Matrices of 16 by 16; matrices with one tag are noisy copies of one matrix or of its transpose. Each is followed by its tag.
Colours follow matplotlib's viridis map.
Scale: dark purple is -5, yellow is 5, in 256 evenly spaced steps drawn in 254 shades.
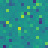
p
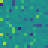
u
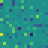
u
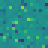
p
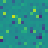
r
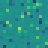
p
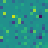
r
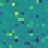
r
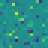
r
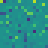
u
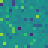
u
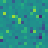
r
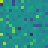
u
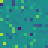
u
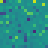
u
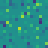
p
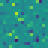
r
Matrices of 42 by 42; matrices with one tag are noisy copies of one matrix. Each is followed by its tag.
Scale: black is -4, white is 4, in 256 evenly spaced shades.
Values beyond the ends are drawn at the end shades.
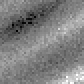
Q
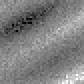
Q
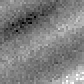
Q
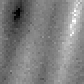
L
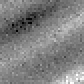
Q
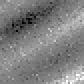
Q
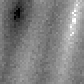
L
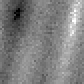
L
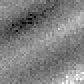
Q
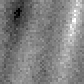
L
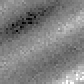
Q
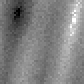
L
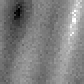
L
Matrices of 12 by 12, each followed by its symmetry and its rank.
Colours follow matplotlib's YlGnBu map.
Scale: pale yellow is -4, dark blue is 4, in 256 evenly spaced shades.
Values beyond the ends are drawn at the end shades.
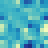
antisymmetric, rank two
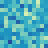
neither, full rank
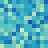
antisymmetric, full rank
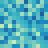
antisymmetric, full rank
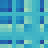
symmetric, rank one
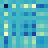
symmetric, rank one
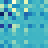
antisymmetric, rank two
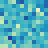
antisymmetric, full rank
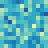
neither, full rank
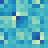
symmetric, rank two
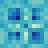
symmetric, rank two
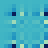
symmetric, rank one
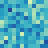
neither, full rank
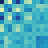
symmetric, rank two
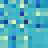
antisymmetric, rank two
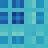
symmetric, rank one
